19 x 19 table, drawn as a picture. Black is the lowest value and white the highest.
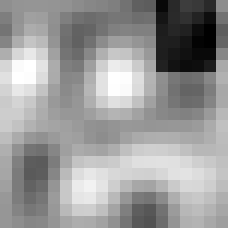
The halves do not mirror each other. The field is mottled with small blotches. An odd patch, lower than its surroundings, sits in the top right. The ninth with the lowest average is the top right.
